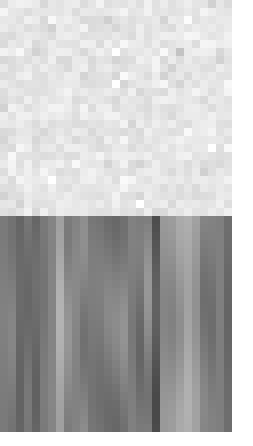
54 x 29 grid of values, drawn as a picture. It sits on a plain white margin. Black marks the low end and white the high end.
The table splits into 2 rows of 1 panel. Panel 1,1: very high, fine-grained, faint in contrast. Panel 2,1: middling, streaked downward.
